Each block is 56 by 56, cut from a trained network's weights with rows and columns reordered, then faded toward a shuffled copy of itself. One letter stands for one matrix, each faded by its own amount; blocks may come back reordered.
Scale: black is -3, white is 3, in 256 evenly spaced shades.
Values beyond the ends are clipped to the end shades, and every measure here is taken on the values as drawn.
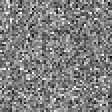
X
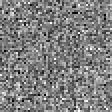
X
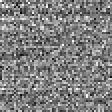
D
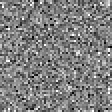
X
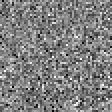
X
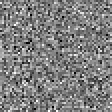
X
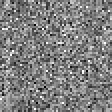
X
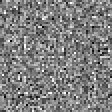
X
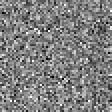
X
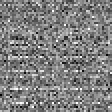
D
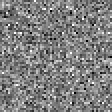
X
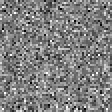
X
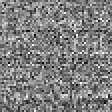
D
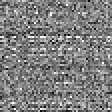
D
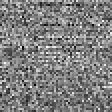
D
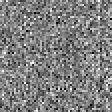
X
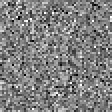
X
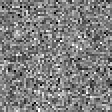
X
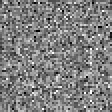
X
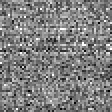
D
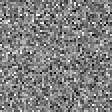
X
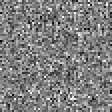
X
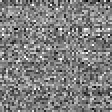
D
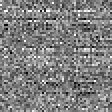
D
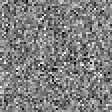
X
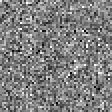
X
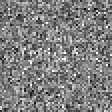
X
